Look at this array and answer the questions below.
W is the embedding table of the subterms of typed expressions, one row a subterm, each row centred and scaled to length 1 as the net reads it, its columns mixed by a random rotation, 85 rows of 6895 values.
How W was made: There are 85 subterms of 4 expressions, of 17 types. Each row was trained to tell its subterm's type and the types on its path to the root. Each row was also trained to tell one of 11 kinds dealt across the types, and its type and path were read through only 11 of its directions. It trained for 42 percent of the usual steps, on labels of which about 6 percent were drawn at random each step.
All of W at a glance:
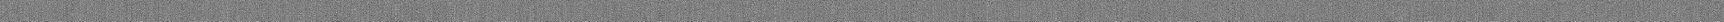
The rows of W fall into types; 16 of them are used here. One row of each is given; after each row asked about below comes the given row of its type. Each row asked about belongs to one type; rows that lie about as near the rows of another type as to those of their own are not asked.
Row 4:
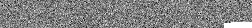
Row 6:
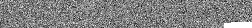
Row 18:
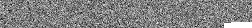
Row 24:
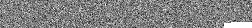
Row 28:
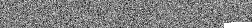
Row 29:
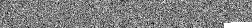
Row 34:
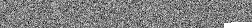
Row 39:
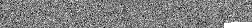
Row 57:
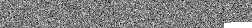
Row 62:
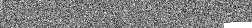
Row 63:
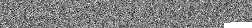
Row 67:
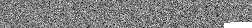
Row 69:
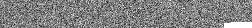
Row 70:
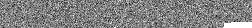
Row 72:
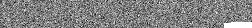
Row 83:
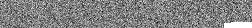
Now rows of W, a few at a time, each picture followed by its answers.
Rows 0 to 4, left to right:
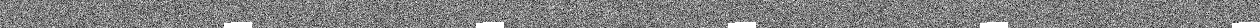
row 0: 24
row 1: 24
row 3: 39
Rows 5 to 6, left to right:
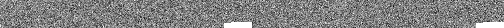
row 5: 57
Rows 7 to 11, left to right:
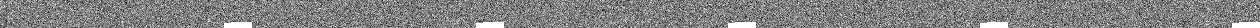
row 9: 70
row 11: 70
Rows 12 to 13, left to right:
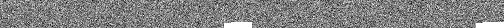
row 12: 83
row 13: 62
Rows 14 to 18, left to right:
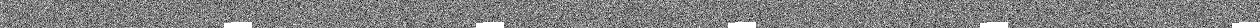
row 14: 83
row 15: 70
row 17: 34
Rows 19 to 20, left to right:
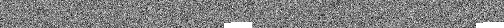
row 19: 18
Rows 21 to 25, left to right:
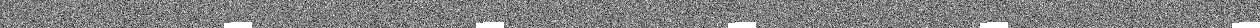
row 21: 72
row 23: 34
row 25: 83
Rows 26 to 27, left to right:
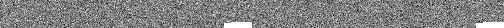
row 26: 39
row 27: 62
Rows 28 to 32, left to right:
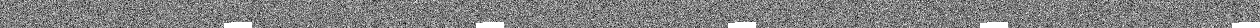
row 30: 67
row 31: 57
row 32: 83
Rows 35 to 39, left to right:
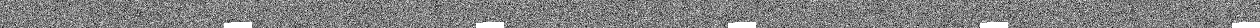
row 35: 28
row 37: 28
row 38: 39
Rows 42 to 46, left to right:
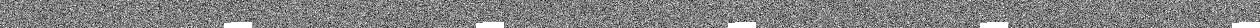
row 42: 63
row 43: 18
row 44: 70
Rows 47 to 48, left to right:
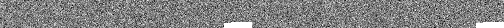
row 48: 24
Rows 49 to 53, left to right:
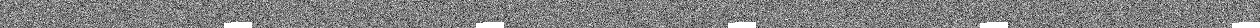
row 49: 39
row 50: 34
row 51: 39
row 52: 28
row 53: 63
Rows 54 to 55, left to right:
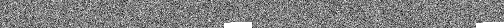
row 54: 63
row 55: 62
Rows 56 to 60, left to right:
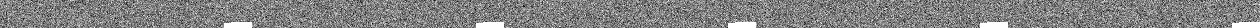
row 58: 29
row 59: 57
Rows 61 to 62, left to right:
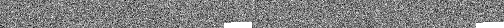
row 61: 69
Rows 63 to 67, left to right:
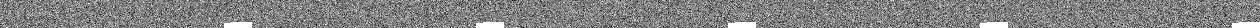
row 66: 57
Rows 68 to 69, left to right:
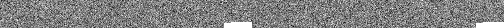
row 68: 18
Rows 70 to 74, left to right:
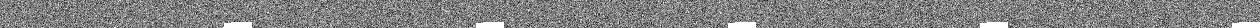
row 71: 28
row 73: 18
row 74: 69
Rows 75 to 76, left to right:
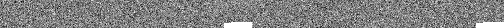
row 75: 28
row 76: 57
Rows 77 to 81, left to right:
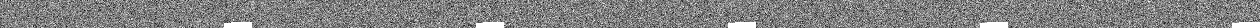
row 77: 70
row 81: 69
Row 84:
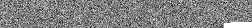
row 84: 18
